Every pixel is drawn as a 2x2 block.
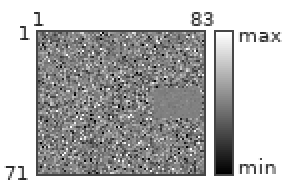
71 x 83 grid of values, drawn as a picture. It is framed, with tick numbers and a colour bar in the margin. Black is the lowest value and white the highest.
There are no regular stripes. In the middle right lies a patch that is calmer than the rest. The middle right is the smoothest part. There is no seam. There is no overall slope. The grain is fine, like static. No row or column stands out. On average the colour sits 50% of the way up the scale.
